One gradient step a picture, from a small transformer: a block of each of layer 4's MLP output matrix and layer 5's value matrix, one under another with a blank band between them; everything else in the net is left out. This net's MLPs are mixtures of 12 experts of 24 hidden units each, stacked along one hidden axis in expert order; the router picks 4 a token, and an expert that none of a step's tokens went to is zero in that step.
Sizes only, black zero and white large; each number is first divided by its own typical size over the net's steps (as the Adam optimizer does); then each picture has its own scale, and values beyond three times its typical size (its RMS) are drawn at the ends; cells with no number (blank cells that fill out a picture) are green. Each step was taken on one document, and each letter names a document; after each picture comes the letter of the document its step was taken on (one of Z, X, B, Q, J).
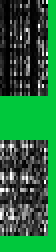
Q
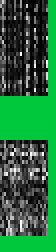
Q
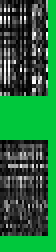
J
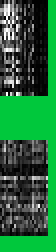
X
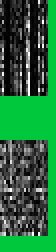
Q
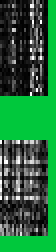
X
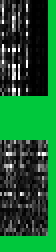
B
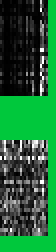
B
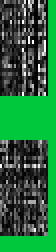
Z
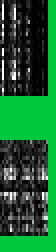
B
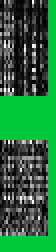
X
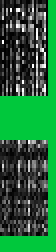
Z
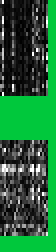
B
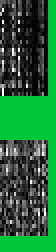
B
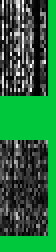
Z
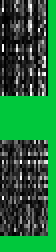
Z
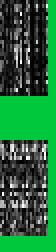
Q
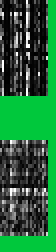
Q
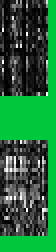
B
